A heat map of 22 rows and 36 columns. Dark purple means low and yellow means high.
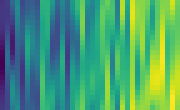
Streaks run downward. On average the colour sits 60% of the way up the scale. The field climbs toward the right. The bottom right is the ninth with the highest average.
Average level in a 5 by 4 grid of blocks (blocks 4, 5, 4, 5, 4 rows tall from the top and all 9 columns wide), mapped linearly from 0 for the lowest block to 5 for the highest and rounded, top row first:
0 2 3 4 | 0 1 3 4 | 0 1 3 4 | 0 2 3 5 | 0 2 4 5
